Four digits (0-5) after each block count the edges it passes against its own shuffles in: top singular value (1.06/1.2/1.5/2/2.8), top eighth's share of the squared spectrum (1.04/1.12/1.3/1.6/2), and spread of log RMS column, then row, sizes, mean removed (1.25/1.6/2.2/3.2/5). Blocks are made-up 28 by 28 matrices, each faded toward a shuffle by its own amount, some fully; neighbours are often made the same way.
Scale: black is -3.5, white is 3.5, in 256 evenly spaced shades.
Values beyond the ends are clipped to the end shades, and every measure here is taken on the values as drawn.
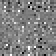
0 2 1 2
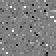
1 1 0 0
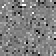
1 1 0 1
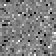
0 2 0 1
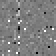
2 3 0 0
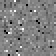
1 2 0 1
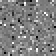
2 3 1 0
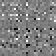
3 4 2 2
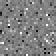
1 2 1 0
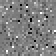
0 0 0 0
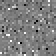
0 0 0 0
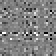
3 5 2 3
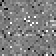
1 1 0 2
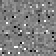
1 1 0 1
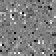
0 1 0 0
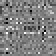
3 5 2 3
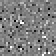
0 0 0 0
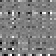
3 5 1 3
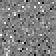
1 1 0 0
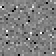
1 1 0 0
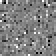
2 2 0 0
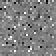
1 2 0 1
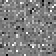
1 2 0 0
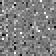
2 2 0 0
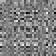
4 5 3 2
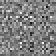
3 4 2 2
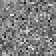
0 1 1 1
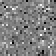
2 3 1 0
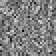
2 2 0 0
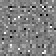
3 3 0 1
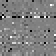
3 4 0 1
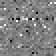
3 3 0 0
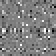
3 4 1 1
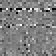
3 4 0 2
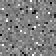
0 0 0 0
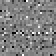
2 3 0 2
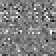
2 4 1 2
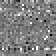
2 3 0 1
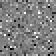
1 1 0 0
